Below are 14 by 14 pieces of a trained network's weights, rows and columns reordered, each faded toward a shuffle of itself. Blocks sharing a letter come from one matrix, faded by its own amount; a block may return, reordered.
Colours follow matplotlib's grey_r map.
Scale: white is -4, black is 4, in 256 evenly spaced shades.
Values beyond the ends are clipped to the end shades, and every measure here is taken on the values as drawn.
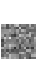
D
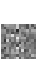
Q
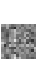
Q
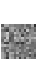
D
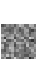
D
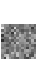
D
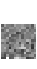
Q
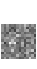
Q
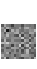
D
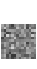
D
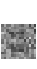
D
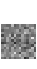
D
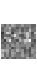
Q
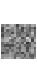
D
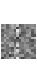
Q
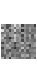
Q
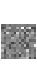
Q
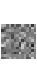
Q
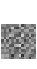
Q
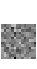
Q
